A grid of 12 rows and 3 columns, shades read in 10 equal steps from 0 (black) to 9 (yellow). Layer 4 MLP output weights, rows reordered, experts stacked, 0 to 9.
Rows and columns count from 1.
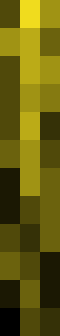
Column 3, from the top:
6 4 6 5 2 3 4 4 4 1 1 2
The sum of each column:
32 63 42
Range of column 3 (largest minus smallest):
5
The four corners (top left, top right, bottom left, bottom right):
3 6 0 2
